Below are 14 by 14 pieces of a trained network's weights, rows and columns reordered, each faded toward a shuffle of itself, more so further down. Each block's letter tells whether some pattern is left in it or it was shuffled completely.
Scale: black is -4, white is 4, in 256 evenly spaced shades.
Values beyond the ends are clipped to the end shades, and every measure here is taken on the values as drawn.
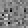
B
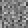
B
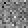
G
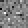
G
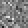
G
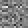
B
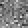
G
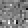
G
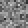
G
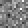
G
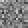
B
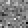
G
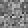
B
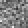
G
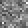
G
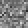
G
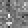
B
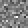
G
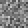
G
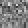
B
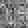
B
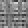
B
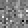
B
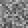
G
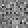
B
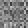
B
